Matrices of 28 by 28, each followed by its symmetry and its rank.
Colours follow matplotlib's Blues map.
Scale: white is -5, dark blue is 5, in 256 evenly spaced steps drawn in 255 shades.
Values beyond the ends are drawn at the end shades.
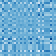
antisymmetric, rank two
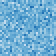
neither, full rank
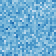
neither, full rank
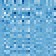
neither, rank three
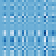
neither, rank one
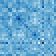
symmetric, rank five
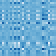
antisymmetric, rank two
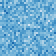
neither, full rank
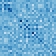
symmetric, rank five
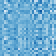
neither, rank three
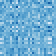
neither, rank three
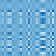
neither, rank one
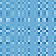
neither, rank one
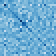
symmetric, rank five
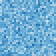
neither, full rank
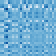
antisymmetric, rank two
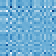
antisymmetric, rank two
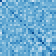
symmetric, rank five
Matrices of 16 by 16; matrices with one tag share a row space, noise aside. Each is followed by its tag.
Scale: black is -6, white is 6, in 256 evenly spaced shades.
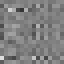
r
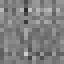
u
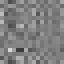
r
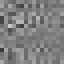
r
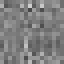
u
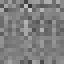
u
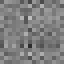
u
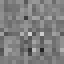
u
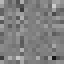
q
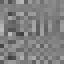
r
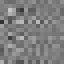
r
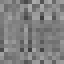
u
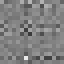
u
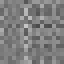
u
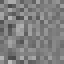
r
